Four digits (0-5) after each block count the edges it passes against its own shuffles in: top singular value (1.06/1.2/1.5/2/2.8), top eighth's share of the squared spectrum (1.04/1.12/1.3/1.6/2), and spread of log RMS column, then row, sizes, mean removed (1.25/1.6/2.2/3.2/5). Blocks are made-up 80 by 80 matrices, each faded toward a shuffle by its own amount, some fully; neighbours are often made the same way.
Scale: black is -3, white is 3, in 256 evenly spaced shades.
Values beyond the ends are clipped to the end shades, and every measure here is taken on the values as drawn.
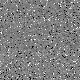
2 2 0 0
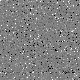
2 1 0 0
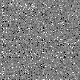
3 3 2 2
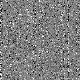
1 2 3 0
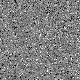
0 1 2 0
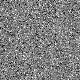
0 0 0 0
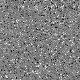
3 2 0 1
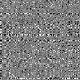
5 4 2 3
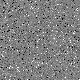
0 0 0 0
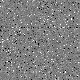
1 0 0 0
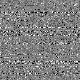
2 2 0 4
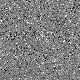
0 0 0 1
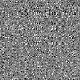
4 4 2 2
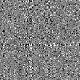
4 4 2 2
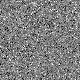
0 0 0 0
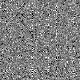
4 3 2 1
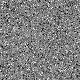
1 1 0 0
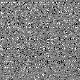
1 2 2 3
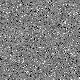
0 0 0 0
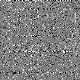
2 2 2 3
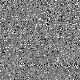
1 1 2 2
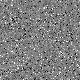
0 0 0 0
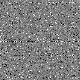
2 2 1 2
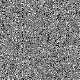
1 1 2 0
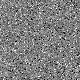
0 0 0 0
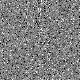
0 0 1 0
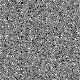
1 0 1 0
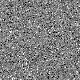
0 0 1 0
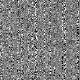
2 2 4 0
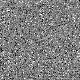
0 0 1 0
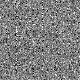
1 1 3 0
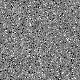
0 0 1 0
